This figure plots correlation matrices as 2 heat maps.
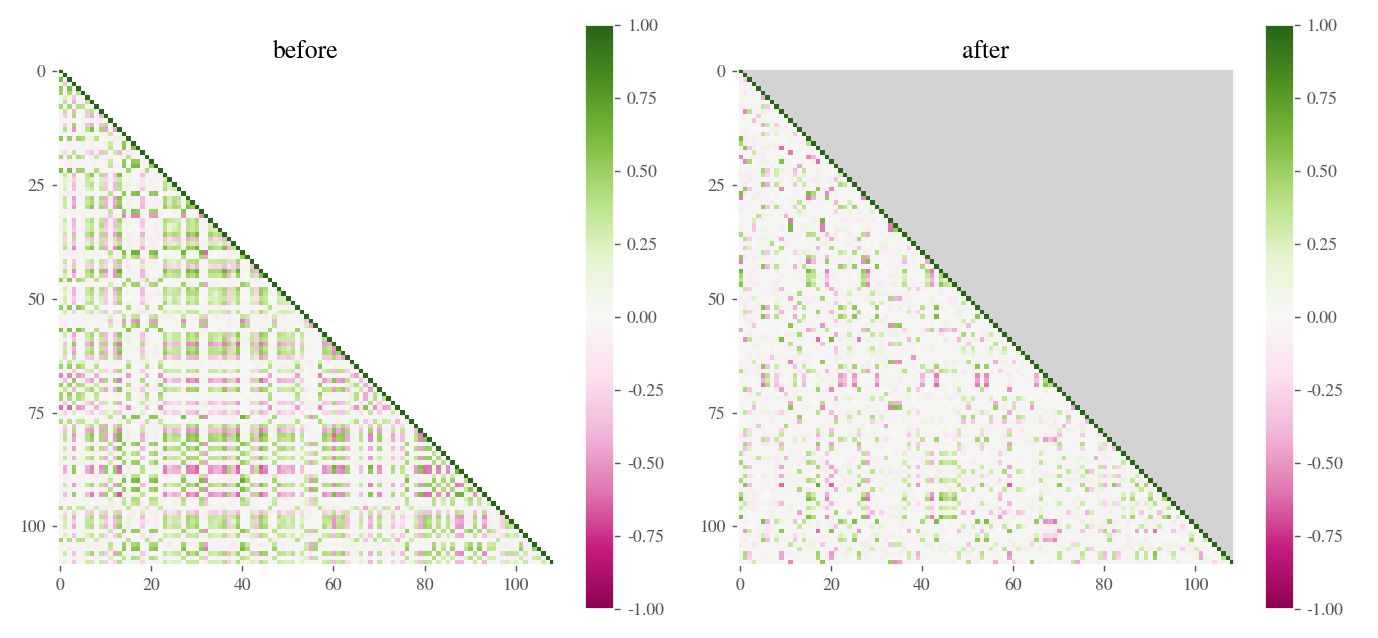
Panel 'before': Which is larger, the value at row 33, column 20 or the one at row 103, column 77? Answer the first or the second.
the second
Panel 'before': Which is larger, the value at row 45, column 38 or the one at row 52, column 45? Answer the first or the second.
the first
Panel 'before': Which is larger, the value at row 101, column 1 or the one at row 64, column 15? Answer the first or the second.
the second
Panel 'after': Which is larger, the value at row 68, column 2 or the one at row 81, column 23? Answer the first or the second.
the second
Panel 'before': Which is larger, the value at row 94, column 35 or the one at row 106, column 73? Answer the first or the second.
the first
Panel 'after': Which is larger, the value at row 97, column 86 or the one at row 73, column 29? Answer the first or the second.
the first
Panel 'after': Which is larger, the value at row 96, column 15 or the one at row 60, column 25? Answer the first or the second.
the first
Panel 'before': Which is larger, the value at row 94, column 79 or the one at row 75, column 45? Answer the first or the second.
the first
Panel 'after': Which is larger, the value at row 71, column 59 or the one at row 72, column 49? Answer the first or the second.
the second
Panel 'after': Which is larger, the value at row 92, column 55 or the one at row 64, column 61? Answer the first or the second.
the first
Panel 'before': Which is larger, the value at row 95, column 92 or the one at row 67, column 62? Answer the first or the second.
the first
